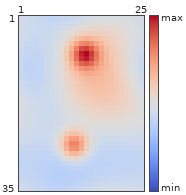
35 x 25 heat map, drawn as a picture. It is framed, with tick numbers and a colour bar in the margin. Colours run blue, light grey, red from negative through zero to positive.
Values change most from cell to cell in the top middle. There are no lone odd cells. The values are skewed, with a long tail toward high values. The ninth with the highest average is the top middle. There are two bumps.
